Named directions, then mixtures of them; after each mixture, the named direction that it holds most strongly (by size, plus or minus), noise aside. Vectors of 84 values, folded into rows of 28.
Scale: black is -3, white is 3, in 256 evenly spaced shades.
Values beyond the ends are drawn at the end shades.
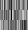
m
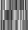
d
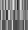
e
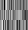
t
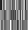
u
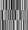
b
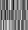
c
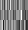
t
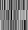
m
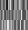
c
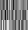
c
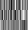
m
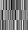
b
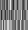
c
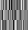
b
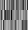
c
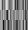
e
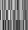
e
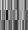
e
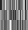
u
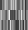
u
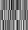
b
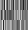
c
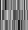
d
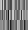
m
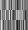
t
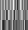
e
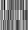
t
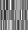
c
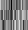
b
